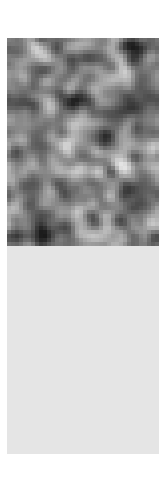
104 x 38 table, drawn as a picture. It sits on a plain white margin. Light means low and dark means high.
The table splits into 2 rows of 1 panel. Panel 1,1: middling, blotchy, strong in contrast. Panel 2,1: very low, flat.
